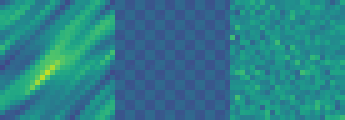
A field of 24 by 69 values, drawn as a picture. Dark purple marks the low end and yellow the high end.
It is made of 1 by 3 panels. Panel 1,1: middling, slanting up to the right, strong in contrast. Panel 1,2: low, checkered, faint in contrast. Panel 1,3: middling, fine-grained.
